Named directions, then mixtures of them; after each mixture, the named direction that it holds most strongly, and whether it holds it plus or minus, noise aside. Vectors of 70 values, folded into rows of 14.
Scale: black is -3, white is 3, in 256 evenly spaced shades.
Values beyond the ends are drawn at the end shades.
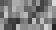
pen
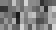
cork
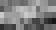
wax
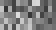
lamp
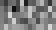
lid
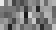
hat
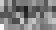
wax, minus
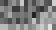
lid, plus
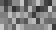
lid, plus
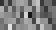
hat, minus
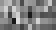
lid, minus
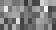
cork, minus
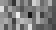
lamp, plus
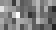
cork, minus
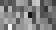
lamp, plus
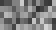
pen, plus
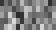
hat, minus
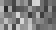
lamp, plus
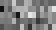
cork, plus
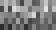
lamp, minus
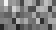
lid, minus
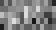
hat, minus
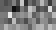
lid, plus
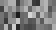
lamp, minus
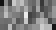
hat, minus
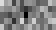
hat, plus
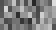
lamp, minus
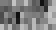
cork, plus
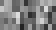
cork, minus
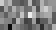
hat, plus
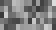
pen, plus
